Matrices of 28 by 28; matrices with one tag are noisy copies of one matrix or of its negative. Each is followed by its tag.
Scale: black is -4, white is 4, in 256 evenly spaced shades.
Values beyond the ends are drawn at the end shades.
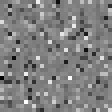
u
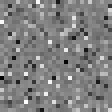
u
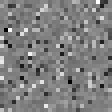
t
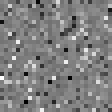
u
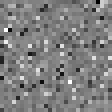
t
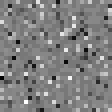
u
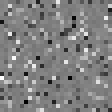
u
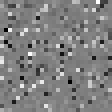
t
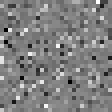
t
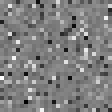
u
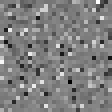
t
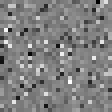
t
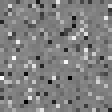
u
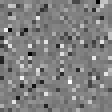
t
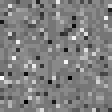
u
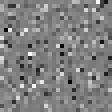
t
